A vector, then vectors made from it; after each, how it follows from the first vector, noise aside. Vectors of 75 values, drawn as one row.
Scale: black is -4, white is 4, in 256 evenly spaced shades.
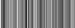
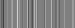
partly zeroed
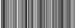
copied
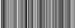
copied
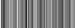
copied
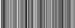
copied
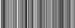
copied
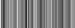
copied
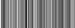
copied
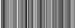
copied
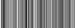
copied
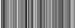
copied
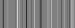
partly zeroed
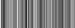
copied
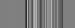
partly zeroed
